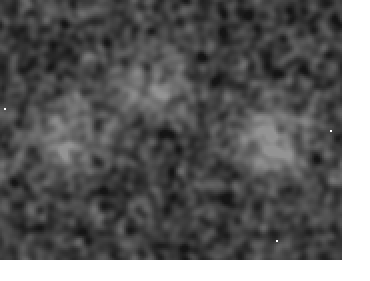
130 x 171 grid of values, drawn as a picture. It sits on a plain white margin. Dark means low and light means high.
No overall slope runs across the table. No single row or column stands out from its neighbours. There is no seam. On average the colour sits 30% of the way up the scale. There are three bumps. There are three isolated cells, each far higher than the cells round it.
